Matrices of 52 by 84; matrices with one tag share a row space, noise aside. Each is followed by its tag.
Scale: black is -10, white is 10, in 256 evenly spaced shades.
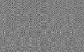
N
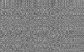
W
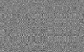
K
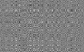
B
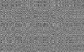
W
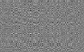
B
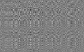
B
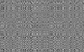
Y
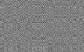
K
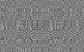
Y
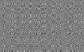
N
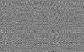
W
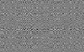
Y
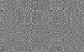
Y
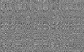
W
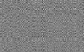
K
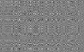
B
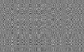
N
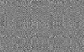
Y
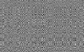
K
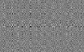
N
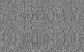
Y
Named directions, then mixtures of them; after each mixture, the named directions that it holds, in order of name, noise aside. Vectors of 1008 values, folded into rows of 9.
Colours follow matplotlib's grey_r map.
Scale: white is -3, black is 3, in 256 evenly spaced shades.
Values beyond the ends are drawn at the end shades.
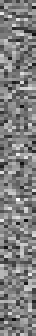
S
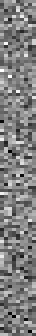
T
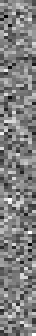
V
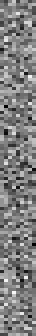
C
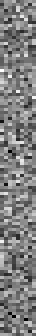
T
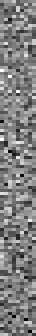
T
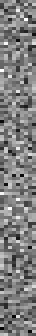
S, T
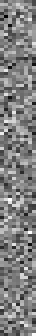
V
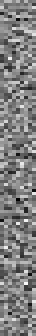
S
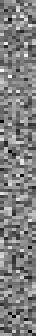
T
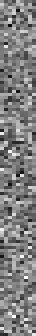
T, V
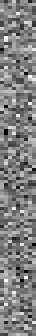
C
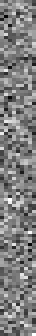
V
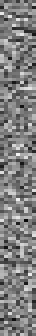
S
